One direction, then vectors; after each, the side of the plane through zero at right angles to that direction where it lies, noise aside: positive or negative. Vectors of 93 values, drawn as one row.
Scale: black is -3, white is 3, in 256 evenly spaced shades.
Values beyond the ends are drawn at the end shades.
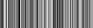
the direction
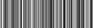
negative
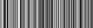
negative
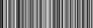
positive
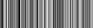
positive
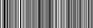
negative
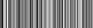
positive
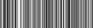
negative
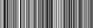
negative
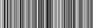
negative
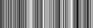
positive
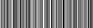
negative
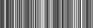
positive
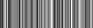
positive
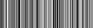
positive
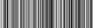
negative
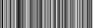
positive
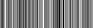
positive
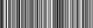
positive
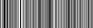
negative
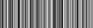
positive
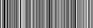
negative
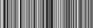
negative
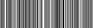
positive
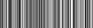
positive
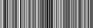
negative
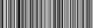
positive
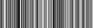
positive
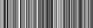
negative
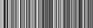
negative
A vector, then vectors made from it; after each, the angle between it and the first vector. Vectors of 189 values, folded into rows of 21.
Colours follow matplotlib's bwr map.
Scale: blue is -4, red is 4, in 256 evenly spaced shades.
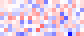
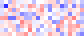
partly opposed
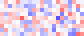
partly aligned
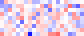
orthogonal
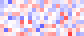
nearly opposite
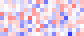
nearly parallel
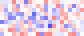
partly opposed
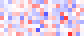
nearly opposite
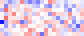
orthogonal
